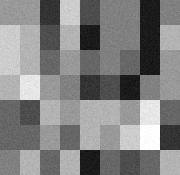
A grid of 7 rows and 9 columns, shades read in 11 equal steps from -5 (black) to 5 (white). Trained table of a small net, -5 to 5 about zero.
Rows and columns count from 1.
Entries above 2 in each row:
1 1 1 1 1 2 0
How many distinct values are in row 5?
5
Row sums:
-4 -1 0 -1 8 6 -3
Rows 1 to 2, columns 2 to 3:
1 -3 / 2 -2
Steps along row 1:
same down up down up same down up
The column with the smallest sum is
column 5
